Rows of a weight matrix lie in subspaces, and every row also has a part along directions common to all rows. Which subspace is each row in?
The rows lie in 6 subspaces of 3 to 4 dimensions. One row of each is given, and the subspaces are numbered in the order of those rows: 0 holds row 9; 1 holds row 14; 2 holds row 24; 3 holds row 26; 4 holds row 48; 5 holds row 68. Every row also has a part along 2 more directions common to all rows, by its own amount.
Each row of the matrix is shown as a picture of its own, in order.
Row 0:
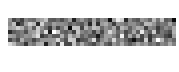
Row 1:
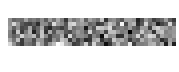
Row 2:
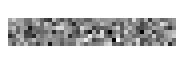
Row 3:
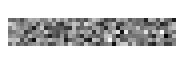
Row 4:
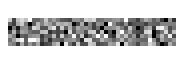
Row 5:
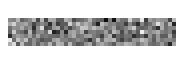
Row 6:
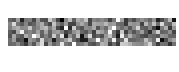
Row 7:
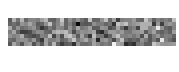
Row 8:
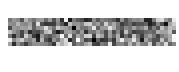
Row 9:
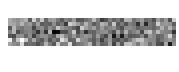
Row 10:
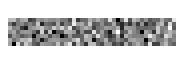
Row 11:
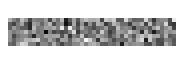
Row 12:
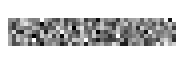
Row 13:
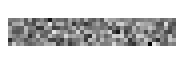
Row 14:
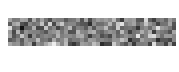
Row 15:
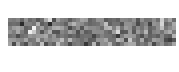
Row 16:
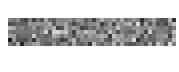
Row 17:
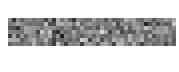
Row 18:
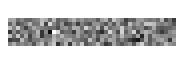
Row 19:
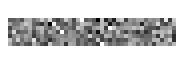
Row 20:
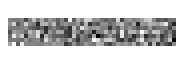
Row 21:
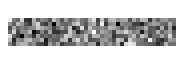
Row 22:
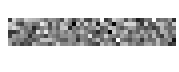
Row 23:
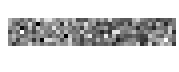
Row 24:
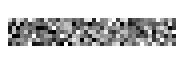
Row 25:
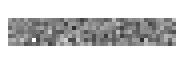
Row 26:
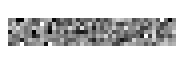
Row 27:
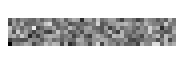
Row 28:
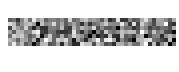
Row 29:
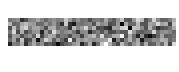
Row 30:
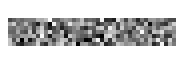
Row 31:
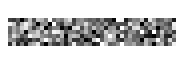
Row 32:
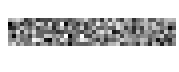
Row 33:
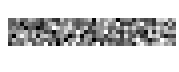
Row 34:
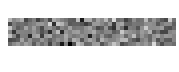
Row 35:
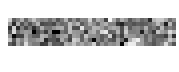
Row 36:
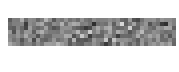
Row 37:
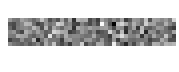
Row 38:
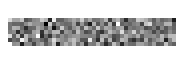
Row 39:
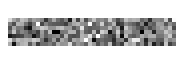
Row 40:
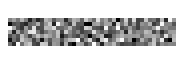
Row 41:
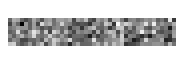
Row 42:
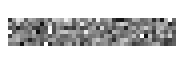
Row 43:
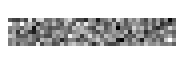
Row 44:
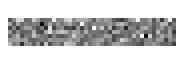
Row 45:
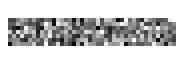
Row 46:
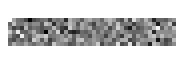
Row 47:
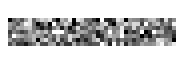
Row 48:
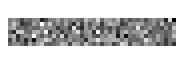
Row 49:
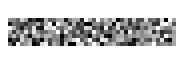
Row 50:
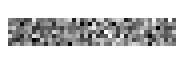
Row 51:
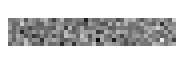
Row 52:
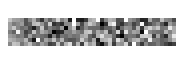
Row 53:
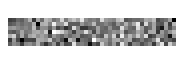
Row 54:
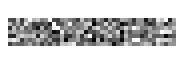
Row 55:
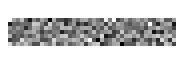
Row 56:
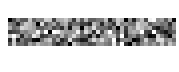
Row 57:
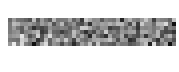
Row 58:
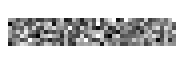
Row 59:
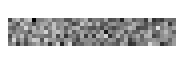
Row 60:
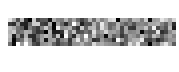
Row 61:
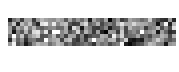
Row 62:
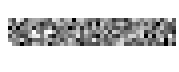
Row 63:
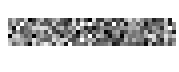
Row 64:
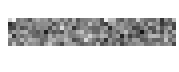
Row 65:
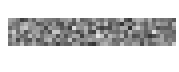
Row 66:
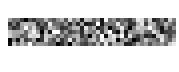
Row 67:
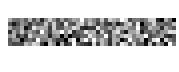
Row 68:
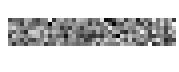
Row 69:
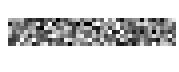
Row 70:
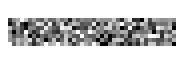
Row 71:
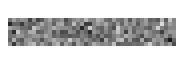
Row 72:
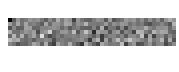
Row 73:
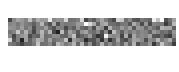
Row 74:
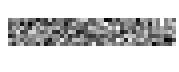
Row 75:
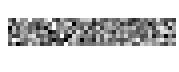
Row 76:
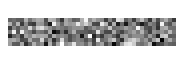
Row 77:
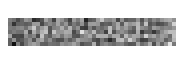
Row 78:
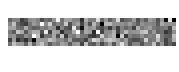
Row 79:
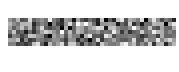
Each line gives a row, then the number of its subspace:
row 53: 0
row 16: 0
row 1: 1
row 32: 5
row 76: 4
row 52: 4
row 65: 1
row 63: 2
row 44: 3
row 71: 5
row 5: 0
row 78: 4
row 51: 4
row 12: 4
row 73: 1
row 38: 3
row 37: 4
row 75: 2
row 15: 5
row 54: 2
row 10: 5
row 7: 4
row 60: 2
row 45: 3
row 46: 1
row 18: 3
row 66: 1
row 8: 0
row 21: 2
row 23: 5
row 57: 0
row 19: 4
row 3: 4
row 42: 3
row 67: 0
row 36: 1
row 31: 1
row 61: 2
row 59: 2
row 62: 3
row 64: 5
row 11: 0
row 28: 0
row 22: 1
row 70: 1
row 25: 0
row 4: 2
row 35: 2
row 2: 1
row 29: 1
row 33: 2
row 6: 4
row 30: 1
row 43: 5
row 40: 5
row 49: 5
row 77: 0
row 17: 3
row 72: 3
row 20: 0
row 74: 5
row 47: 4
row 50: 2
